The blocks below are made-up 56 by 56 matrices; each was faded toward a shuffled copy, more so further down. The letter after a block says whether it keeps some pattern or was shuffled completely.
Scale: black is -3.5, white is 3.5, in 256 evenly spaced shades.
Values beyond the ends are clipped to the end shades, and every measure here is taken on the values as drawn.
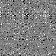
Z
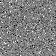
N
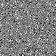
N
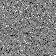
N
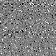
Z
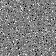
N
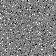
N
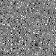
Z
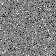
N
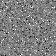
N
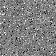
N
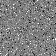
N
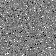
N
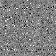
Z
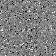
Z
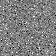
N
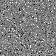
N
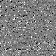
Z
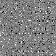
Z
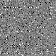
Z
